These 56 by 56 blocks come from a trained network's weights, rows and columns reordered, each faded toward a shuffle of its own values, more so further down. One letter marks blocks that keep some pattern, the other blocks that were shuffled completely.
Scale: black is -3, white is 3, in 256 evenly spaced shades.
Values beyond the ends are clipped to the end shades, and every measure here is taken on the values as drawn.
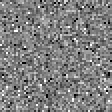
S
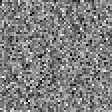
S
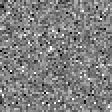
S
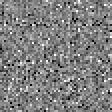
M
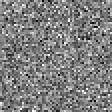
S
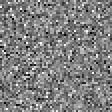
S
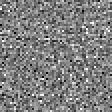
M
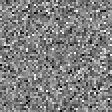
M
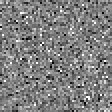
S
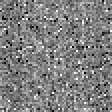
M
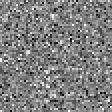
M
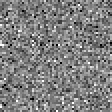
M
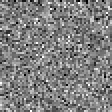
M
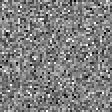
M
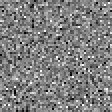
S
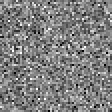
M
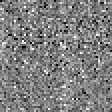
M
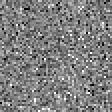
S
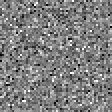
S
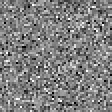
M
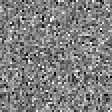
M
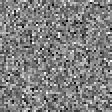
S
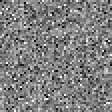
S
